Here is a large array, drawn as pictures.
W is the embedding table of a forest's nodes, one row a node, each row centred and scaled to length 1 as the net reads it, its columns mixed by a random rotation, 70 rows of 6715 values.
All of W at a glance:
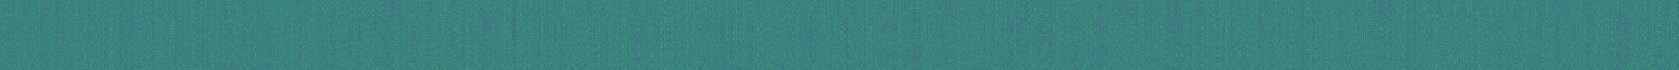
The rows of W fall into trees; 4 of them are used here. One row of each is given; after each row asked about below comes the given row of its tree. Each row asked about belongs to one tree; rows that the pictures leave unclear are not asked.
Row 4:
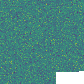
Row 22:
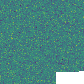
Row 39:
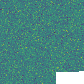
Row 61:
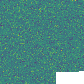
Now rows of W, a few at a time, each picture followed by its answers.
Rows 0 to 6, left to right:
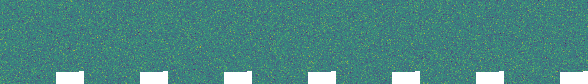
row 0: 61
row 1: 39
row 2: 4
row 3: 39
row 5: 61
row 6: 39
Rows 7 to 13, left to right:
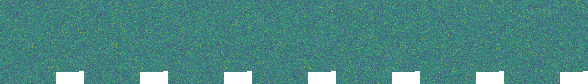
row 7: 4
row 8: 4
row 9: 4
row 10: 4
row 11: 39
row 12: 61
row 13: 61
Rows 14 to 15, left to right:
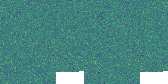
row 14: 4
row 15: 4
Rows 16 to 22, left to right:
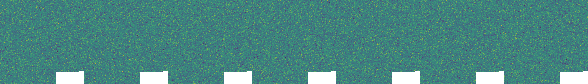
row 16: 22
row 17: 4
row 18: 61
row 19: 61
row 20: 39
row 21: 61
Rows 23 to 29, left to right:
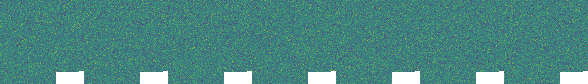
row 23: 39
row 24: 4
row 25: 39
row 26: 39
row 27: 22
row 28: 22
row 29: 22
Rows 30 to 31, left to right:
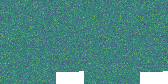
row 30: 22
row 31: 39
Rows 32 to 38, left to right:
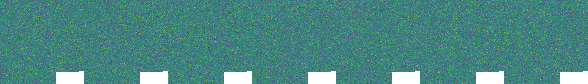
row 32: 39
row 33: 39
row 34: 22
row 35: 61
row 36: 4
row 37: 39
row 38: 61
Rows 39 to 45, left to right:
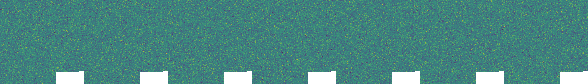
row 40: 39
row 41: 22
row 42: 4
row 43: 4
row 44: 61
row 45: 22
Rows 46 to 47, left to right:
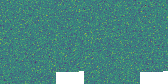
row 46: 61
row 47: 22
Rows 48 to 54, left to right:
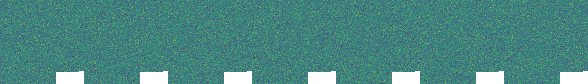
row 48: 39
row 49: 4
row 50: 22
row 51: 61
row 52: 22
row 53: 61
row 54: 22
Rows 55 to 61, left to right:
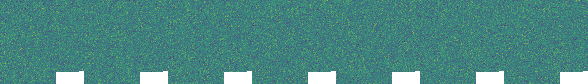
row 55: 22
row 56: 22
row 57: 61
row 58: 61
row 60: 39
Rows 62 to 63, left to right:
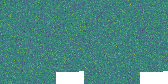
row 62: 39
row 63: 4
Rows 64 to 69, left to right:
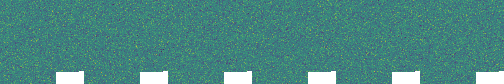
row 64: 22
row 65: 4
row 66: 22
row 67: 22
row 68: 4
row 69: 61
